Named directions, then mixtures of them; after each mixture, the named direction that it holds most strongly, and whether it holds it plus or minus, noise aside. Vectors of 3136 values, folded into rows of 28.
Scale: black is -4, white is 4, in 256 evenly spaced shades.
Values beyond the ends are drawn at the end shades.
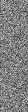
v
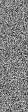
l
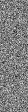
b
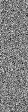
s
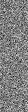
v, minus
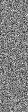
s, minus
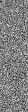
l, minus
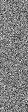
v, plus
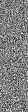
l, minus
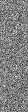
b, minus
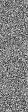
l, minus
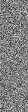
v, minus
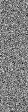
s, plus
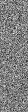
b, minus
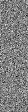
s, plus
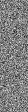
b, plus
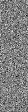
s, plus
